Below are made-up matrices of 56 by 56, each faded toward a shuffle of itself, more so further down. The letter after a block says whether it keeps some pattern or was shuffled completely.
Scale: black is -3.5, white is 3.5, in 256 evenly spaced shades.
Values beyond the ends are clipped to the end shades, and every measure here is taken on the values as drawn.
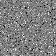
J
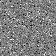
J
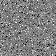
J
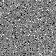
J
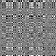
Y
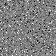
J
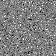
J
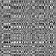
Y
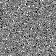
J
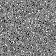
J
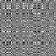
Y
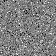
J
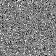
J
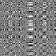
Y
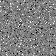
J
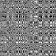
Y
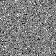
J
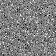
J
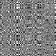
Y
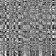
Y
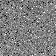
J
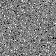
J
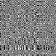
Y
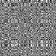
Y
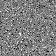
J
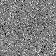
J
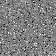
J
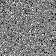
J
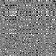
Y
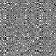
Y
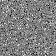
J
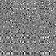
Y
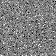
J
